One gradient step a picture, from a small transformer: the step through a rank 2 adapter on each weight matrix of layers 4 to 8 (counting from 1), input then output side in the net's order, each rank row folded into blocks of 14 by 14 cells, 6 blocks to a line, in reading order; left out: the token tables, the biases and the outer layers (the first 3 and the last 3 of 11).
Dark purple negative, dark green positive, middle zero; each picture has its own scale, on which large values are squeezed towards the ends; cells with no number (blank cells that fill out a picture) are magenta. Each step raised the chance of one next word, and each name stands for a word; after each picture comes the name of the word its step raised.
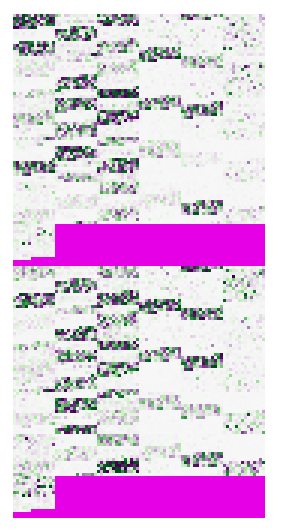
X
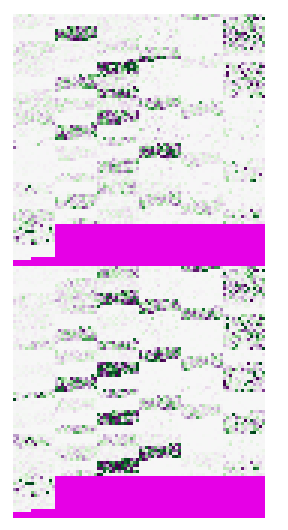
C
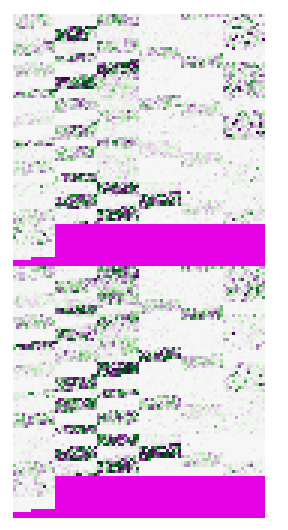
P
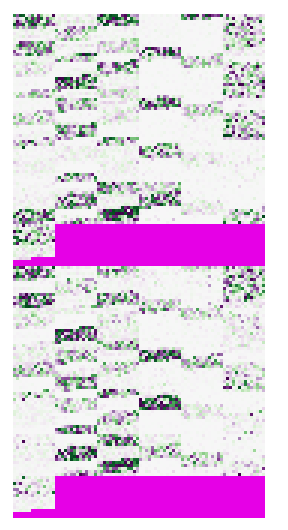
P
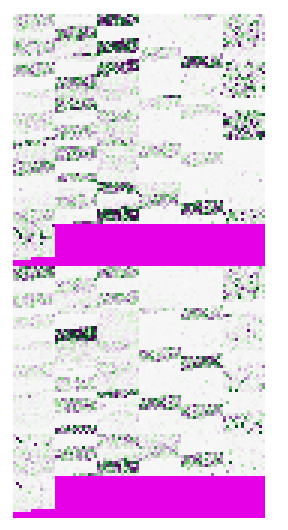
P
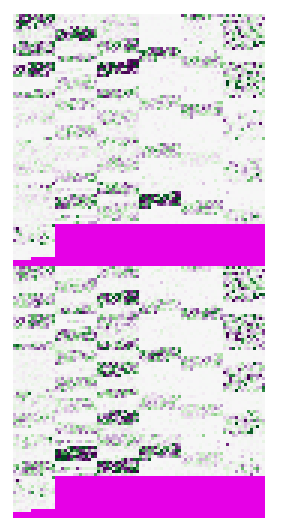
C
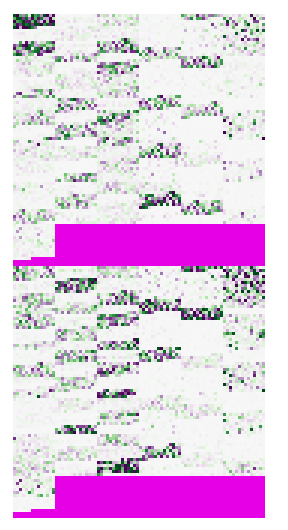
X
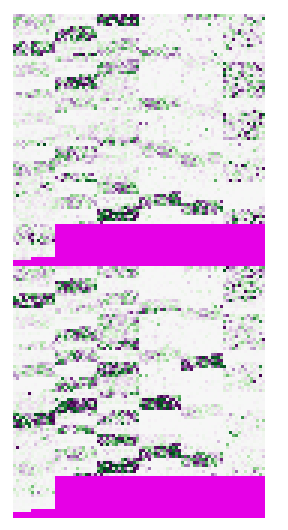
P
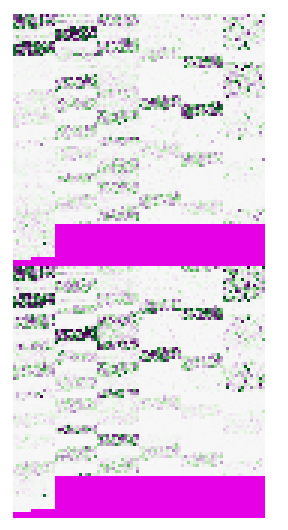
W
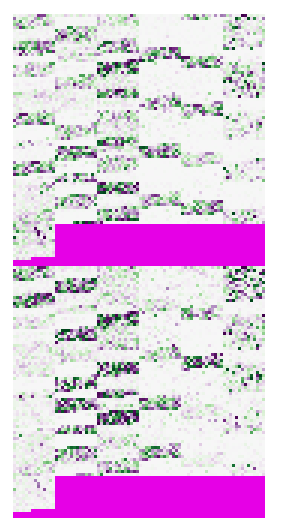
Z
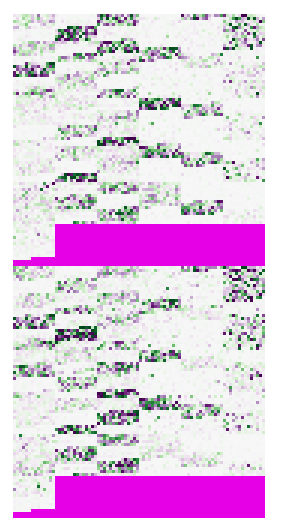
W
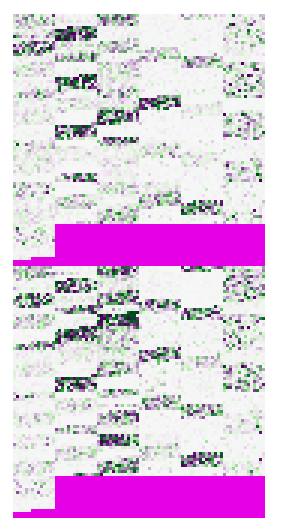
W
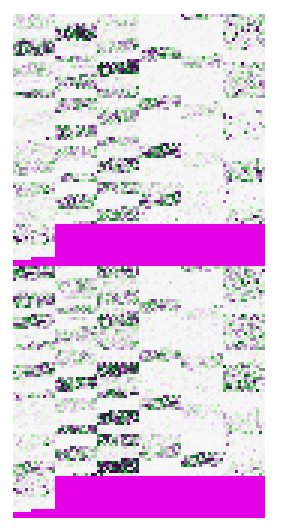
C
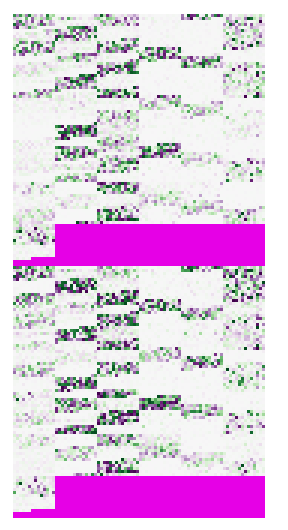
Z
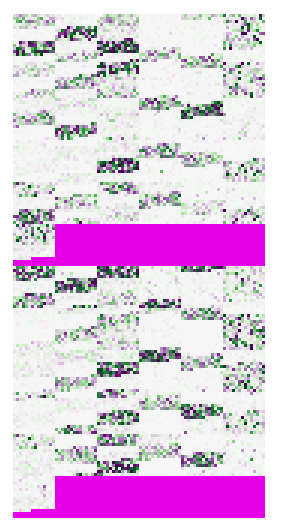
C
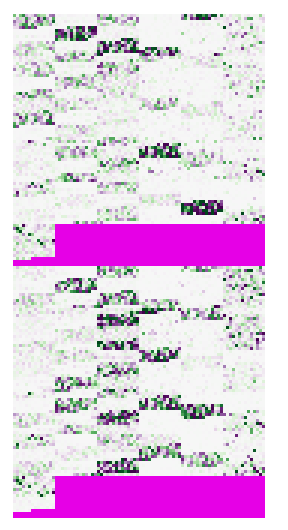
Z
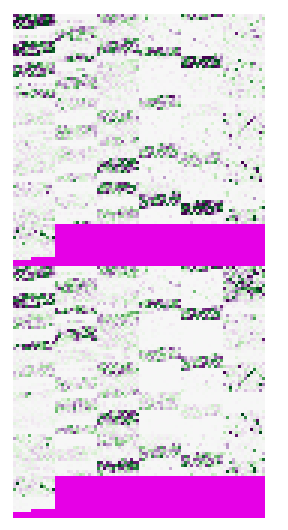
Z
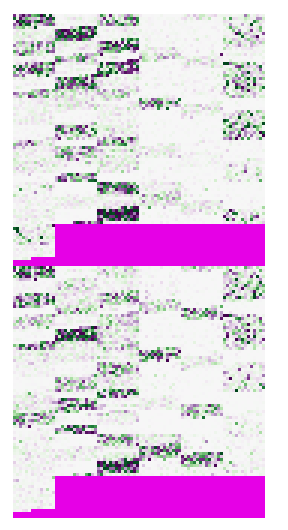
P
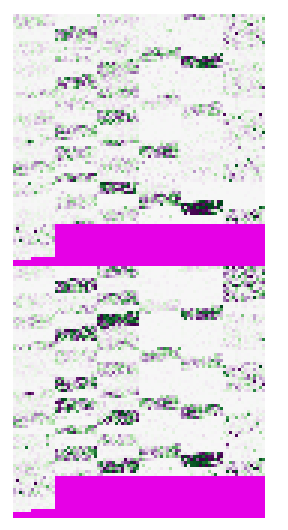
Z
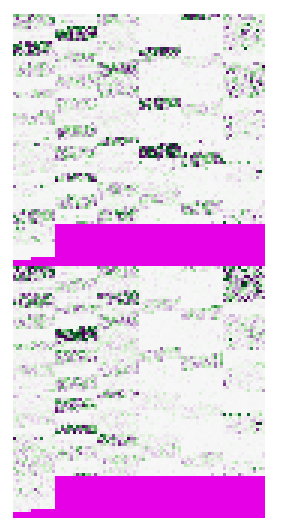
W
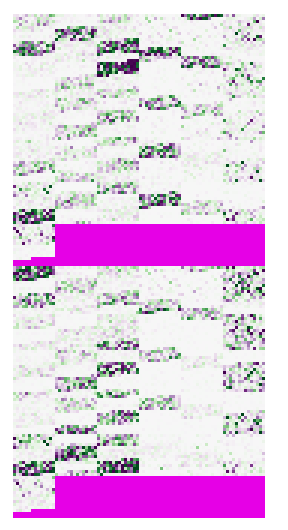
C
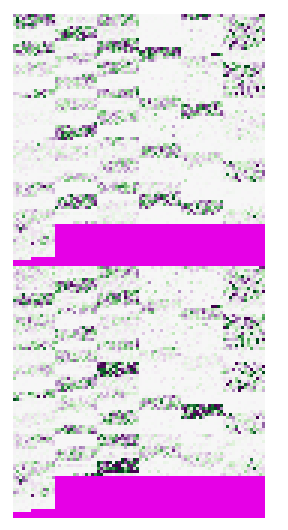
C
